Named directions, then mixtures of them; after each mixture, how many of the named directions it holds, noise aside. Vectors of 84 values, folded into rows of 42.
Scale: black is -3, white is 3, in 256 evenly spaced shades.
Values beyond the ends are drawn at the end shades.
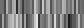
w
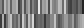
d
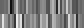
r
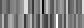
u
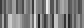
two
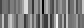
one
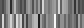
three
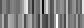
one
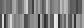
three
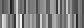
one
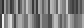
three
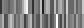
one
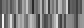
three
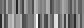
two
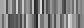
one
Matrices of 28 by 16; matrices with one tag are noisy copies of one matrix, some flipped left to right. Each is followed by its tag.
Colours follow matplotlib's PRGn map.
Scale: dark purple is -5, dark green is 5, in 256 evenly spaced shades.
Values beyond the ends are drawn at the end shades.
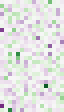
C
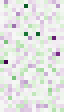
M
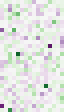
C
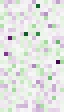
M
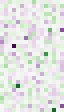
C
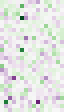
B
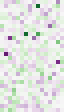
M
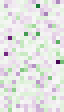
M
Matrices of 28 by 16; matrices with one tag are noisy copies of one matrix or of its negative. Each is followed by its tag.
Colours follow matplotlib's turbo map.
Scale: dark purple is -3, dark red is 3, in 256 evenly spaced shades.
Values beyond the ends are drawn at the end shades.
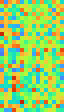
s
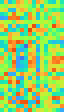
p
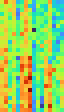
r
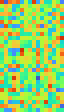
s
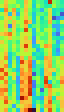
r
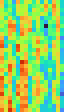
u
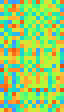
s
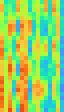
u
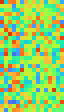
s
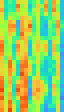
u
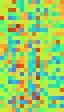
p
